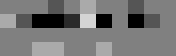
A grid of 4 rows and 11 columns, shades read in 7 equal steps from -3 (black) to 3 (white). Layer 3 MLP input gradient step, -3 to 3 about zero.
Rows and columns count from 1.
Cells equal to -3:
4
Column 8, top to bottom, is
0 0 0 0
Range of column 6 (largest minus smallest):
2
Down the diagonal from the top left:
0 -1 0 1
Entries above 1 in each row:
0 1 0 0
